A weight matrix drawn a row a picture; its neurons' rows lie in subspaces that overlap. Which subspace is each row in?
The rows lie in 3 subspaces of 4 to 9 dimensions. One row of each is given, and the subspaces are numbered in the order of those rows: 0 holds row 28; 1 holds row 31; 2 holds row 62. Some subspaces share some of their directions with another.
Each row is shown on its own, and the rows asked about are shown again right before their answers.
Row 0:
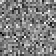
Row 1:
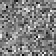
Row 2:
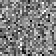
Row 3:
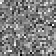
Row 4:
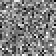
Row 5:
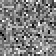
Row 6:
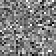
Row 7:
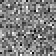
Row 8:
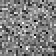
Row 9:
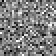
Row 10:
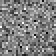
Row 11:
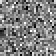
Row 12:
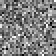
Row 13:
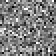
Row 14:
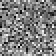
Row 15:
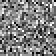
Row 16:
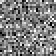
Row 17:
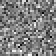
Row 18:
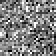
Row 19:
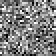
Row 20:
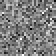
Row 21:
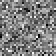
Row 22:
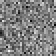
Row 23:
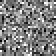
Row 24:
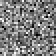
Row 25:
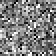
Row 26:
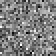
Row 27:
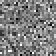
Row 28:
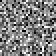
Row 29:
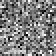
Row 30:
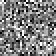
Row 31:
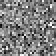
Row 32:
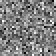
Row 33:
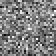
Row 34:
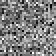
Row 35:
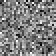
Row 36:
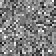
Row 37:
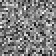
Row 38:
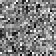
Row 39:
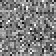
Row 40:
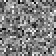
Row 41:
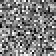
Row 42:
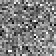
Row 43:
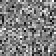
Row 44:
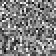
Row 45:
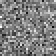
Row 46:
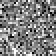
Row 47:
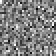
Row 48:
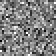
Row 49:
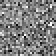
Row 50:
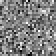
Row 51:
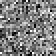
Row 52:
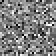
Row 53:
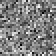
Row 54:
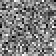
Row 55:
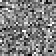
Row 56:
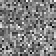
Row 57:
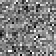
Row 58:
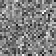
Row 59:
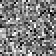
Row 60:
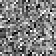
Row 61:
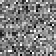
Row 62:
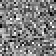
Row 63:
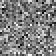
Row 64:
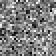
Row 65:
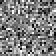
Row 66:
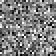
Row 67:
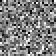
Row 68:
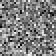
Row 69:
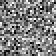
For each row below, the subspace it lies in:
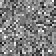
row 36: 0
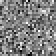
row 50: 0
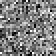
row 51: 2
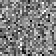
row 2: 0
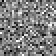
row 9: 0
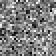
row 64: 0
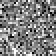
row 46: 1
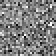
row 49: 2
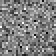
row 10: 2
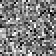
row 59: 2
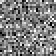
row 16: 1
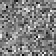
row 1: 2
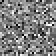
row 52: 2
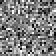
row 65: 0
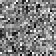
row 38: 2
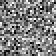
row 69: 0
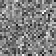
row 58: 1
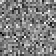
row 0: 1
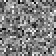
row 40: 0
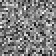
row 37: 1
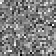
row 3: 0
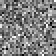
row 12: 2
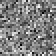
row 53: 2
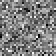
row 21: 2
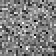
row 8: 2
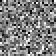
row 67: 0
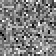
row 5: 0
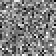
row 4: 1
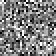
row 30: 0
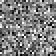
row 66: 2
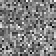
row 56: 1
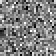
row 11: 0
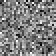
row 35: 0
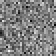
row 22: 0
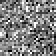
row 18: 1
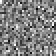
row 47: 0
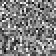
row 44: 0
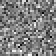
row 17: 0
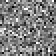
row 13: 0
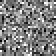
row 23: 0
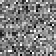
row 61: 2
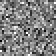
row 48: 0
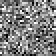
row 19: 1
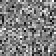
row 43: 0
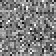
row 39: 1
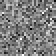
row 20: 1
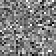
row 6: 0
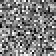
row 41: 2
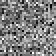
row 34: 0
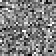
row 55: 0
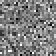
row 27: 1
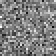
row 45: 1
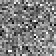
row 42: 2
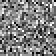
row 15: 0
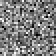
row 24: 0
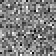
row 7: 2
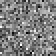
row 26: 2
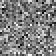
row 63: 1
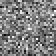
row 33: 1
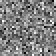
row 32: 0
